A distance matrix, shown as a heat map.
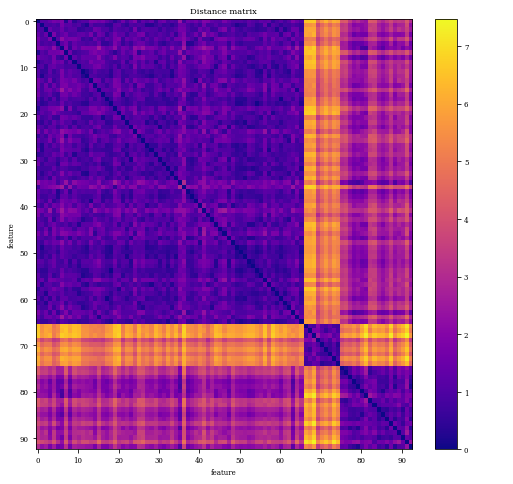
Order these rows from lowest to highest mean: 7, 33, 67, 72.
33, 7, 72, 67
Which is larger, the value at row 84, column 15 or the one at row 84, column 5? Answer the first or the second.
the first
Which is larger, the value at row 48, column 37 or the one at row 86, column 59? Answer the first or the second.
the second
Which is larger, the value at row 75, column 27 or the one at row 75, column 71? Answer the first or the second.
the second
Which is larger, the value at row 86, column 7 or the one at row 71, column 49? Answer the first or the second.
the second
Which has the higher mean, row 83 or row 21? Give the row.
83
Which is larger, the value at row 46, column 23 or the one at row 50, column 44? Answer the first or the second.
the first
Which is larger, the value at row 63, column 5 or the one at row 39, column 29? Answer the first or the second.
the second
